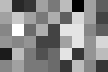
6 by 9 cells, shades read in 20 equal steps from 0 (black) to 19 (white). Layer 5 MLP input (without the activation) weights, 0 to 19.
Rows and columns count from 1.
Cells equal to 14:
5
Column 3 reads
4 12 8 11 9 9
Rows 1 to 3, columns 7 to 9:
0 12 7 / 16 12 5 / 17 10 7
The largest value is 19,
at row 3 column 2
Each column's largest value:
14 19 12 13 13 17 17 12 16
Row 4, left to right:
11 10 11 5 5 12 17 11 16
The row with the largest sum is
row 3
